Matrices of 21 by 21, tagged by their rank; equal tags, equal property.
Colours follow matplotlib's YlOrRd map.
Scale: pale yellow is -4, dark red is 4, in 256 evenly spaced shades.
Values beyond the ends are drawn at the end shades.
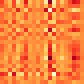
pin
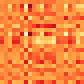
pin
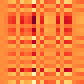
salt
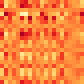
pin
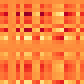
salt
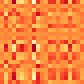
pin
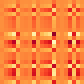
salt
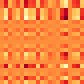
salt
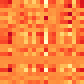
pin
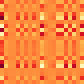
salt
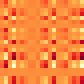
salt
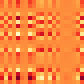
salt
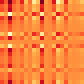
salt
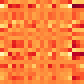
pin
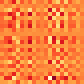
pin
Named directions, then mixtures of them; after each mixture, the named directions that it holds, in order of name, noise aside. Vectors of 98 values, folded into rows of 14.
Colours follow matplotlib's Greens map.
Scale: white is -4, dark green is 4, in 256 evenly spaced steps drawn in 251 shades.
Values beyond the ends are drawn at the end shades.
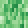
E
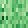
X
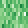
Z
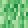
E, Z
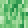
E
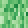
E, Z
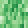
E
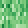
X, Z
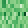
X, Z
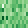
X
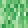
E, Z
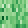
X, Z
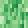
E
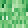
E, X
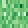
X, Z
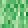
E, Z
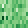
X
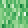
Z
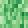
E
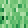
E, X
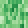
E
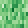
E, X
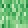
X, Z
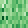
X
